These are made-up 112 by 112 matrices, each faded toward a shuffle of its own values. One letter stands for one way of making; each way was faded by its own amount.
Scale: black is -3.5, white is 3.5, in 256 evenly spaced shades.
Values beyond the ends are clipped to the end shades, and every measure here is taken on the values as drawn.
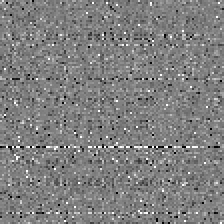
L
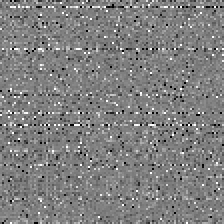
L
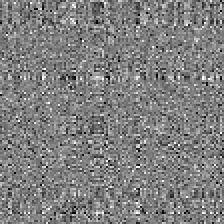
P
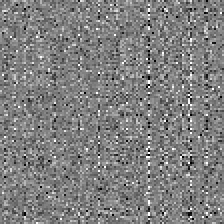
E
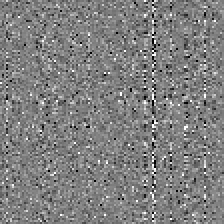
E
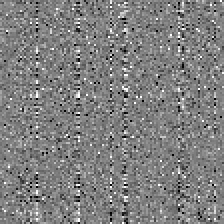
E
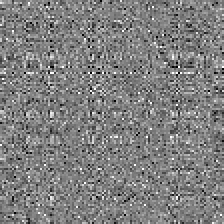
P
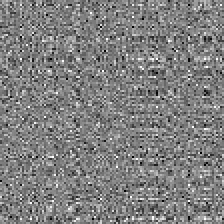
P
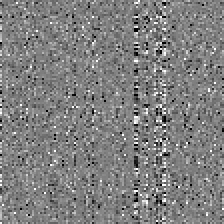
E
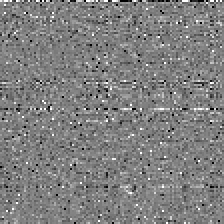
L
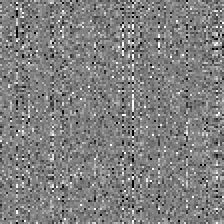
E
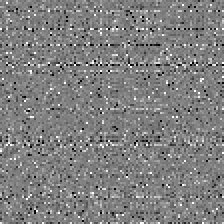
L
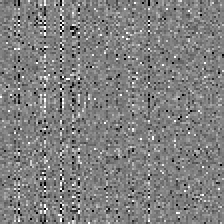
E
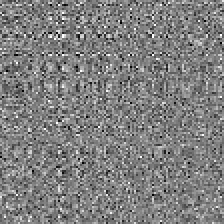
P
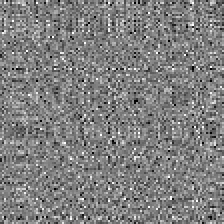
P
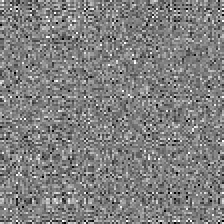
P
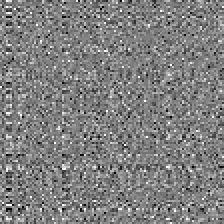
P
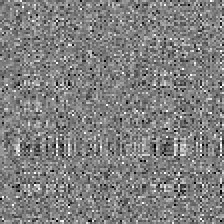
P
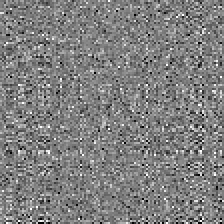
P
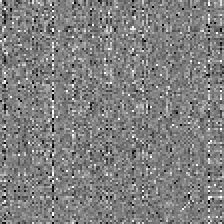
E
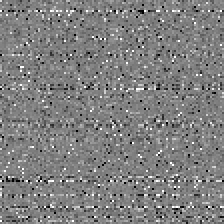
L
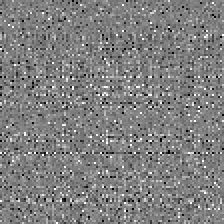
L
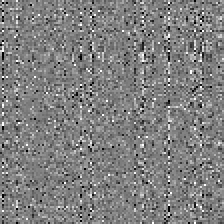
E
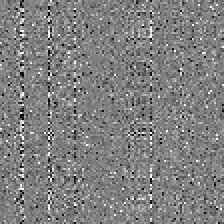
E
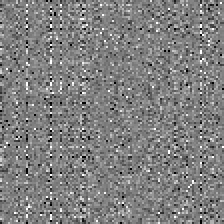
E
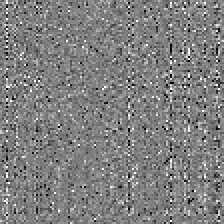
E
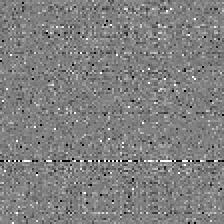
L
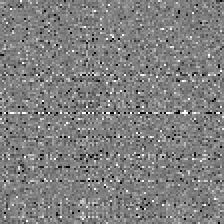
L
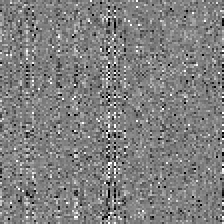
E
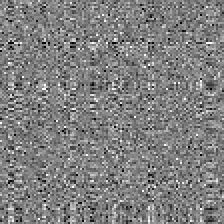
P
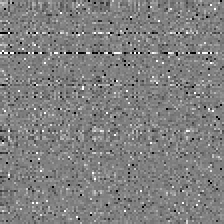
L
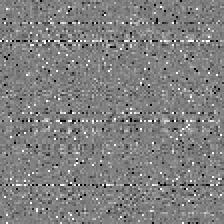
L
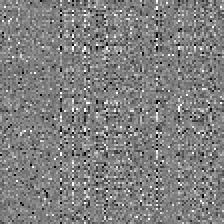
E
